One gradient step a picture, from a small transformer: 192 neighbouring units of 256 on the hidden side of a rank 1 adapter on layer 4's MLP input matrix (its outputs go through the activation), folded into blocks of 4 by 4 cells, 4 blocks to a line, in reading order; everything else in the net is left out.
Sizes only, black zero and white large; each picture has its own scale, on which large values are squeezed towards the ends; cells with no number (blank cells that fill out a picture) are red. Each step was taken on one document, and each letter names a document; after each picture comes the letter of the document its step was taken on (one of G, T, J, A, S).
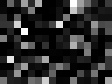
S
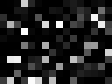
S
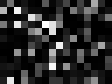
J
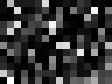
J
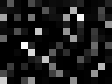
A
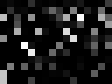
A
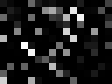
A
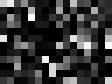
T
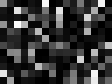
J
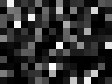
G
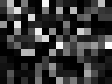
G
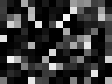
T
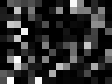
T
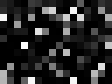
A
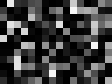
S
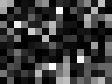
J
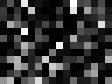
T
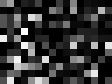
T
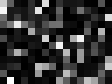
J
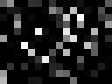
A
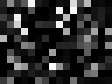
T
